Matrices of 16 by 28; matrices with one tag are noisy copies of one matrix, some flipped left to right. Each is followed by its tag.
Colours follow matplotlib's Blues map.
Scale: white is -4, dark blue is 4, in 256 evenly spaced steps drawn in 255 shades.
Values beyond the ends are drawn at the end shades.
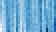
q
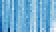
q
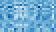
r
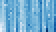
q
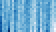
q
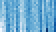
q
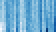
q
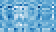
r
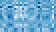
r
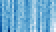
q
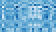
r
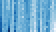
q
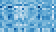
r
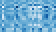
r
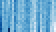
q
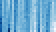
q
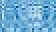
r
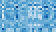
r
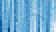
q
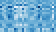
r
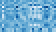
r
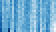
q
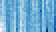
q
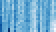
q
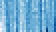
q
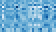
r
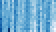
q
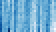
q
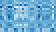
r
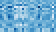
r
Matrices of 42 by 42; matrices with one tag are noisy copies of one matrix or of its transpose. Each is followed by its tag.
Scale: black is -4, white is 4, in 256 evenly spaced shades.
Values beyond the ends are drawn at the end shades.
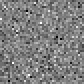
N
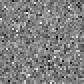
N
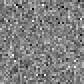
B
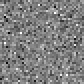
B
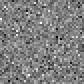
N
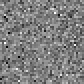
B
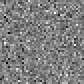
B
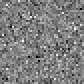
N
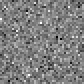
N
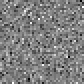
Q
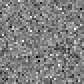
N
